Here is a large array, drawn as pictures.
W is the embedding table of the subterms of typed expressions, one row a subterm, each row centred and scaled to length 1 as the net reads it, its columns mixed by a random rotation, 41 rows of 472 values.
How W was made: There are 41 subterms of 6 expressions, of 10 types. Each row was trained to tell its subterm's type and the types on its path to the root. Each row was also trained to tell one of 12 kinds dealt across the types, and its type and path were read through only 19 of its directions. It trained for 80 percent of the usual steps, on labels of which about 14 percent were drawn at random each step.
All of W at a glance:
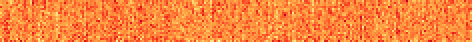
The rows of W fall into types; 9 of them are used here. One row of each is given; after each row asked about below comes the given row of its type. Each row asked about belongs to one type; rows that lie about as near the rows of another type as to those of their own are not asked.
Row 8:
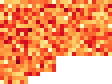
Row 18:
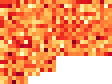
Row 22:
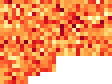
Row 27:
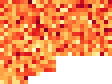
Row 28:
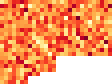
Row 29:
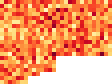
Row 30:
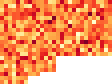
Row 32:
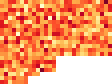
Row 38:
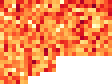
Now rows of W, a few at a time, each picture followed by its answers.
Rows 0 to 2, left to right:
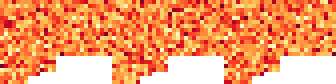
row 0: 32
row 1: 38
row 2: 32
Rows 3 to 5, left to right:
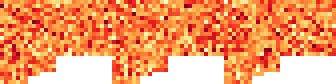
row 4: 28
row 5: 8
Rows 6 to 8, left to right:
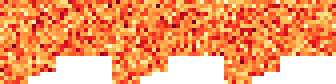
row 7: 22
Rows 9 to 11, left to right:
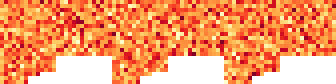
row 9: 22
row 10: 30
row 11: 27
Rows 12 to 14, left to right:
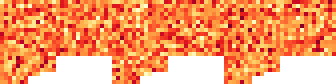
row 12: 30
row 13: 18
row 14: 32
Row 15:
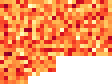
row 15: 18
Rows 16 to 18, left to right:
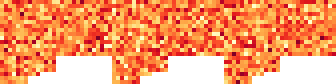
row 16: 28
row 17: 30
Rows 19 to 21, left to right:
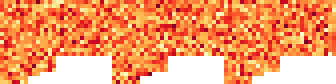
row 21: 22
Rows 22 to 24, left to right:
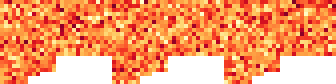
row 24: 28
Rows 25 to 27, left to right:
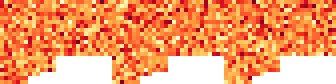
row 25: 18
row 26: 8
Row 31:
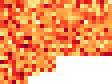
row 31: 18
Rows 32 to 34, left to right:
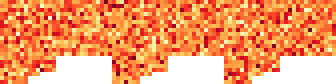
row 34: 30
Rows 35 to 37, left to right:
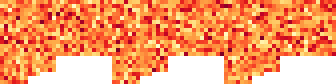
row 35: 22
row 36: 32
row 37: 28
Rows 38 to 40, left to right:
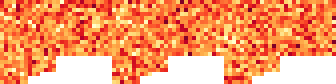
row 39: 30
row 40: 38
